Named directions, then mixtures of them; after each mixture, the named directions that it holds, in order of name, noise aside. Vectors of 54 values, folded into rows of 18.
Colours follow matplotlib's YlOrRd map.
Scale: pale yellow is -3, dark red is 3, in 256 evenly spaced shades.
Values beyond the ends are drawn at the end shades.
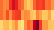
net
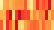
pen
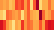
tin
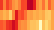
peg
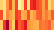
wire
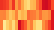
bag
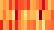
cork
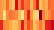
tin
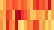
net, peg, pen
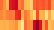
net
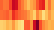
net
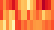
bag, net, wire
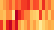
cork, peg, pen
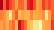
bag, peg, pen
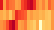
peg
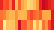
bag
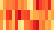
net, pen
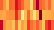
cork, net, tin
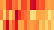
net, peg, wire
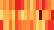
bag, cork, tin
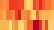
net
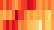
peg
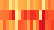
cork, net, peg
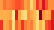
bag, cork, tin
